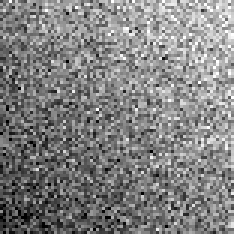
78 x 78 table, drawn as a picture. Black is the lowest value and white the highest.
The ninth with the lowest average is the bottom left. The grain is fine, like static. The top right is the ninth with the highest average. The field climbs toward the top right. The halves do not mirror each other.
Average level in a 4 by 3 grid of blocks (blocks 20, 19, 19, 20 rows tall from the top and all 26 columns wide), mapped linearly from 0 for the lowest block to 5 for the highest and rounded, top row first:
345 / 234 / 123 / 012
